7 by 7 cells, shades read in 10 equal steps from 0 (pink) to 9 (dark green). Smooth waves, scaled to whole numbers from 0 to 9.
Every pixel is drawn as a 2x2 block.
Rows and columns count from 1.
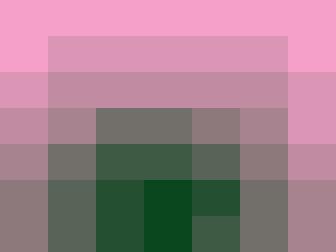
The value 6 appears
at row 5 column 5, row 6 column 2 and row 7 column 2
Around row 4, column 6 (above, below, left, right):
2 4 4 1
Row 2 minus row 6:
-4 -5 -7 -8 -7 -4 -3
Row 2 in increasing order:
0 0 1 1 1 1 1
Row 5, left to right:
3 5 7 7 6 4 2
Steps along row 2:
up same same same same down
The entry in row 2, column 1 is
0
